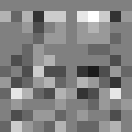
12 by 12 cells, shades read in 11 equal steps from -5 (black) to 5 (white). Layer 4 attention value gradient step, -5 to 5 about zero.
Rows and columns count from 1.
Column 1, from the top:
0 2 0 0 0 0 -1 1 -1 0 0 -1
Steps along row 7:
up down up down same up down down up up down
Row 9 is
-1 4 2 -1 -2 2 1 -3 -2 1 4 0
